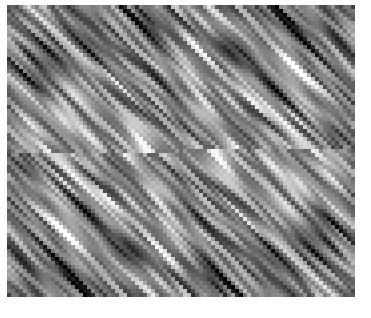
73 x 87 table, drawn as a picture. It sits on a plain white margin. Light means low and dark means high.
Odd rows or columns: none. Grain: diagonal, down to the right. Histogram: bell-shaped. Symmetry: a half turn. Slope: none.
